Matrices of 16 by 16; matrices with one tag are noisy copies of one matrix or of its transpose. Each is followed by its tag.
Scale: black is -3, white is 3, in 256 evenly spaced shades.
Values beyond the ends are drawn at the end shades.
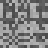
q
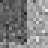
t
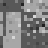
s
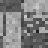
s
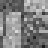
s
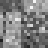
s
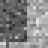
t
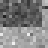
t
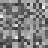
q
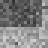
t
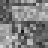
s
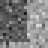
t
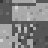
s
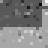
t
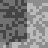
t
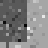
t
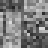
s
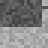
t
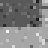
t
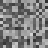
q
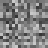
q
